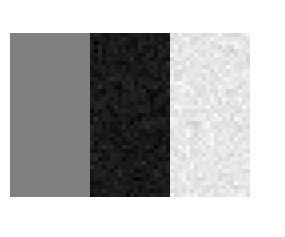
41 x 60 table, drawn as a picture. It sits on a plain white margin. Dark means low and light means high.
It is made of 1 by 3 panels. Panel 1,1: middling, flat. Panel 1,2: very low, fine-grained, faint in contrast. Panel 1,3: very high, fine-grained, faint in contrast.
